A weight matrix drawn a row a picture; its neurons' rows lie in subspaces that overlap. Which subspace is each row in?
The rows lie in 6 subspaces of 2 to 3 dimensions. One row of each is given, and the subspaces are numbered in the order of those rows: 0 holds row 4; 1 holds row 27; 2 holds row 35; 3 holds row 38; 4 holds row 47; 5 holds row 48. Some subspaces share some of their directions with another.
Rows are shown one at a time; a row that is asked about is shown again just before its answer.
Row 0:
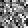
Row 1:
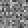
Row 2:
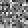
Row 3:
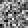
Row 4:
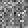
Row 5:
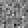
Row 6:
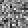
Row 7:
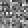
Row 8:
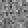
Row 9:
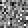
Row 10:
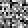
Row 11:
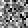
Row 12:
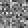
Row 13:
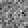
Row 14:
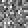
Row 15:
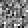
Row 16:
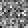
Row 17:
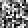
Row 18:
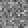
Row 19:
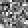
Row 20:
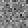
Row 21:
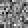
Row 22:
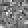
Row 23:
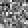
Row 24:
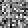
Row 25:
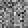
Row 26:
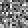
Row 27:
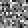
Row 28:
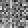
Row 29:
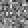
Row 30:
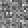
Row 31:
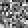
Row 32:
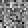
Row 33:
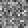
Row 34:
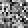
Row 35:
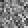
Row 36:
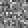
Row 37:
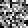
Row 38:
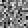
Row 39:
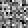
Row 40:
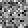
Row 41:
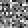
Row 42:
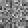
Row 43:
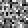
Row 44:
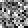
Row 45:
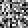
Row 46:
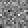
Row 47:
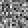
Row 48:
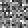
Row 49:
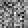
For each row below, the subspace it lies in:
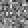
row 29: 3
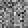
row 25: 0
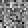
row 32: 5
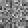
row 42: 1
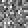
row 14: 3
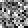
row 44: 2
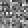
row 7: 5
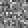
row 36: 1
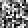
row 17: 0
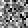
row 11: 2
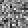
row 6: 4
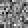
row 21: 0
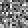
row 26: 4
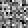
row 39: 5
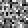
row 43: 3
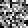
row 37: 2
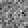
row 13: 1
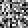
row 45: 4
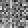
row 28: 1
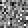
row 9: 3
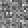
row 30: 5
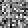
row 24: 4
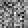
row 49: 0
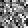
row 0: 2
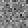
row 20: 2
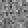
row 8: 3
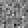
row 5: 0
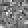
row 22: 4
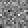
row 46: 1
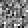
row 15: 0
